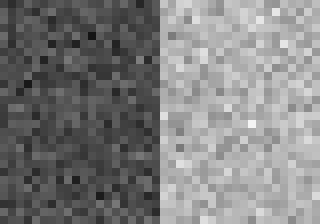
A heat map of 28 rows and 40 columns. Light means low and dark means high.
It is made of 1 by 2 panels. Panel 1,1: high, fine-grained. Panel 1,2: low, fine-grained.
